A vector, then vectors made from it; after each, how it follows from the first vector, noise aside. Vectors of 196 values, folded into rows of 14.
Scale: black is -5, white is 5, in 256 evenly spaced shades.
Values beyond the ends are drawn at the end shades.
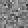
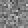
negated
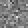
negated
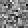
scaled up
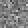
negated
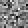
scaled up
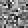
scaled up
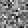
scaled up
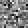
scaled up
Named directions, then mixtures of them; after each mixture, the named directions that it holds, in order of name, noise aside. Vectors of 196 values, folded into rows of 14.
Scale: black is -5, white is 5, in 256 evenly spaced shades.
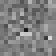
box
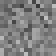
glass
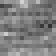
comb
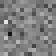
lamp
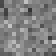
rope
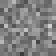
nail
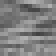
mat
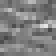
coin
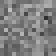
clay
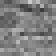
coin, glass, mat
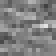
coin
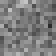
comb, glass, nail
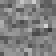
coin, comb, glass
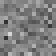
comb, lamp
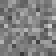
nail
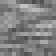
mat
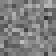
box, clay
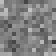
rope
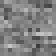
clay, mat, rope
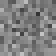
clay, nail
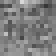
coin, comb, lamp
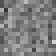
nail, rope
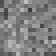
rope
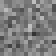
glass, mat, rope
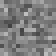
clay, mat, rope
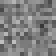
comb, nail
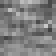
coin, comb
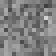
clay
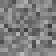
nail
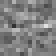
coin, nail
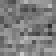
mat, nail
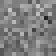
clay, glass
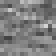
coin, comb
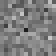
box, clay, glass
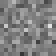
nail
